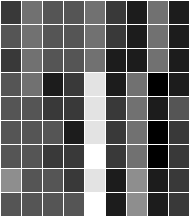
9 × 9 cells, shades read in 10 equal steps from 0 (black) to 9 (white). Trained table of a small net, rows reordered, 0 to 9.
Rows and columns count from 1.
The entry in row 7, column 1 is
3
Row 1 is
2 4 3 3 4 2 1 4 1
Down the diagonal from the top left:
2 4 3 2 8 2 4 1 2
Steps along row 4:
up down up up down up down up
